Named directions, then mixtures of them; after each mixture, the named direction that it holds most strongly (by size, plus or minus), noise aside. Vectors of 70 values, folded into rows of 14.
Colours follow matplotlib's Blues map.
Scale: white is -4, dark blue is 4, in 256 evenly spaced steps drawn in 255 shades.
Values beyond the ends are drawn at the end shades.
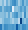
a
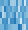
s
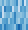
s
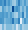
a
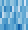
s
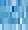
a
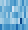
a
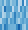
s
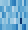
s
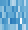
s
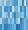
a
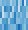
s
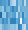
s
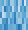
s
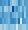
a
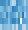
a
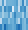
a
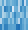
a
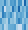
s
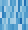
s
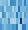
s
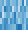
s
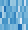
s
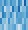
s
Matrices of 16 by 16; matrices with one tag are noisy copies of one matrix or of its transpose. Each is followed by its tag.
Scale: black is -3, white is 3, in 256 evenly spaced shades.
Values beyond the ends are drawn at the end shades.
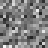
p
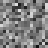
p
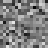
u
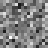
p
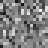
u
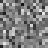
u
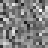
u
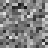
p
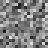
p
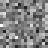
p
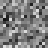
p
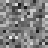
p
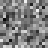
p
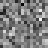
u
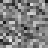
u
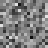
p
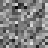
p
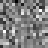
u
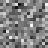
p
